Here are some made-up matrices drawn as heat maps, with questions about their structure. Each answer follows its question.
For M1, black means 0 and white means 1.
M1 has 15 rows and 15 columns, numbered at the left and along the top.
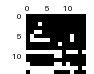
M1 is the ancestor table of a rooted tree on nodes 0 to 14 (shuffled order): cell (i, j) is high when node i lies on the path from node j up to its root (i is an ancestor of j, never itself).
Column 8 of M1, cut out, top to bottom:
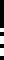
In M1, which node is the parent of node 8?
7
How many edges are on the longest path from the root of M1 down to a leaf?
6
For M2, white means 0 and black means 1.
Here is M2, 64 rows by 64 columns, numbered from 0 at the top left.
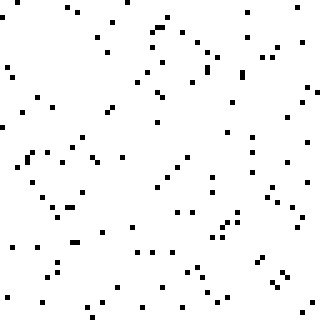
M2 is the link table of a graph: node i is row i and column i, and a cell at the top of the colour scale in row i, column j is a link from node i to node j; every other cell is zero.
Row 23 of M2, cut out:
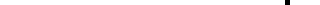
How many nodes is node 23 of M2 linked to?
1
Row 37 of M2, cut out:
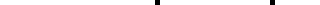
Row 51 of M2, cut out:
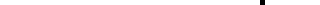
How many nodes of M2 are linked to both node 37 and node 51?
0
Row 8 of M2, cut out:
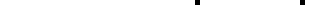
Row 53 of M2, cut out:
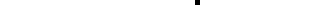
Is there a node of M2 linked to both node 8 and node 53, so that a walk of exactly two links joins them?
yes
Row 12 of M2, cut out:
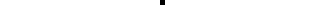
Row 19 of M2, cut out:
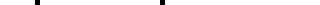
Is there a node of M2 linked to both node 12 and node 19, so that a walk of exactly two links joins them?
yes
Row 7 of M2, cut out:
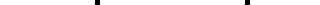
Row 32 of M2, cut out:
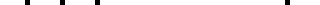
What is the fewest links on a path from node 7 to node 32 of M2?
2
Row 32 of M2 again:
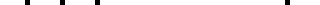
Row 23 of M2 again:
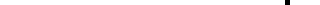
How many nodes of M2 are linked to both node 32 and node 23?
1
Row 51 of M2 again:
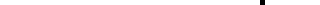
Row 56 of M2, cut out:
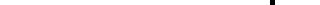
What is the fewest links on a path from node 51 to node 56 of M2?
4
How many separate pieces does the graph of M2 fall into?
1
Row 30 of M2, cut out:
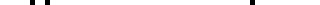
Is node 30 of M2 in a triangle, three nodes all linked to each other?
no
